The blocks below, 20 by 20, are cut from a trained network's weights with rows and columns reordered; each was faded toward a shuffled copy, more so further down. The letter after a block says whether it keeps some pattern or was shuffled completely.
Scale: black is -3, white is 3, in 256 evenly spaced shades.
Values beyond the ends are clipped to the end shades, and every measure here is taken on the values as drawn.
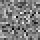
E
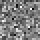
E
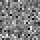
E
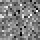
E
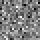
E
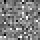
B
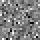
E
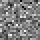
E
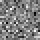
B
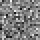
E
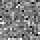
E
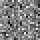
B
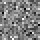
E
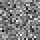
E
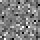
E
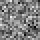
E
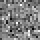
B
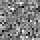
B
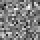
B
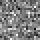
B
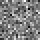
E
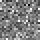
E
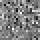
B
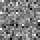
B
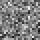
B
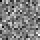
B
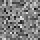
B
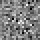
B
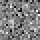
E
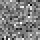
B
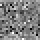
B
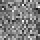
B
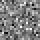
E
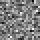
E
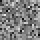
E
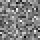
B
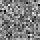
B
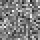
E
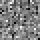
E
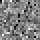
E
